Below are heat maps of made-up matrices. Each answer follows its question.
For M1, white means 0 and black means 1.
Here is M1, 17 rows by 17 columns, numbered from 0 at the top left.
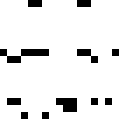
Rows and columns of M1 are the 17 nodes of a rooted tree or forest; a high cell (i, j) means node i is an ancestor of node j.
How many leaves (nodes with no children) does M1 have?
11
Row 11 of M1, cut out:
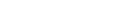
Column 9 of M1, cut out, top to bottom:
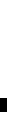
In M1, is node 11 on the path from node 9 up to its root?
no
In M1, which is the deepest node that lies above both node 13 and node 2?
8
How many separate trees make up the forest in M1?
2
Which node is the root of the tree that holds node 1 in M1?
14
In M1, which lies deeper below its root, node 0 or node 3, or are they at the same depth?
node 3
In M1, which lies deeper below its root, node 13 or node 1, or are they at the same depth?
the same depth
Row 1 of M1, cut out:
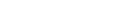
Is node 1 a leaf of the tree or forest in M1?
yes
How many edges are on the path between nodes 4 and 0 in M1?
1
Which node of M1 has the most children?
0
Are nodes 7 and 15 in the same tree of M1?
no
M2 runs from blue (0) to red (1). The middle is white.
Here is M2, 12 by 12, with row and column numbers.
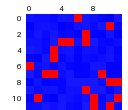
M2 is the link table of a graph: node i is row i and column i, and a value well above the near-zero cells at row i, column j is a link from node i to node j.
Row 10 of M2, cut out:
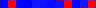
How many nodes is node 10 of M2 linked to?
3
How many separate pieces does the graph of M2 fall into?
3
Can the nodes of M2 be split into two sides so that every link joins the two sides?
no
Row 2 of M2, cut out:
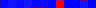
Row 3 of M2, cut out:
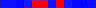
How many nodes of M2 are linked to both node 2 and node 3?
1
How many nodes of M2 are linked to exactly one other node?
7
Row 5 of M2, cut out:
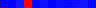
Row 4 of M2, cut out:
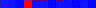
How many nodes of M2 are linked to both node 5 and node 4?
1
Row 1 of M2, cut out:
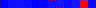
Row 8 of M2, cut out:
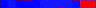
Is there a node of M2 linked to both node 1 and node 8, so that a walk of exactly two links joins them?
yes
